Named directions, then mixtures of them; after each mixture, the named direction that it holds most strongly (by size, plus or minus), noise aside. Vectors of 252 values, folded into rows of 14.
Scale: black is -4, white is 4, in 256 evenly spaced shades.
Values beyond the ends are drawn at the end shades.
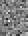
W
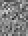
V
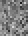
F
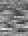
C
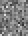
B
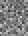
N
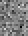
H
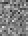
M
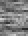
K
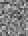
M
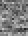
C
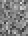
F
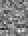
C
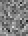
F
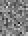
W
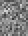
V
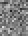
M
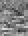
C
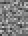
M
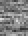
K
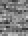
K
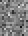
H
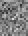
V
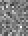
H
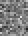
N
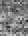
F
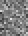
N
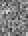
V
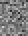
M
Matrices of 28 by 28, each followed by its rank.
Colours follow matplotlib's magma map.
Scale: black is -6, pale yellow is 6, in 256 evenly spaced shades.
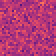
full rank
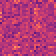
five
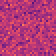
full rank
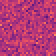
full rank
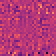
five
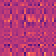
two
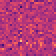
five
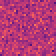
full rank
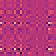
two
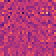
five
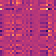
two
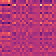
two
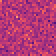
full rank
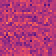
five
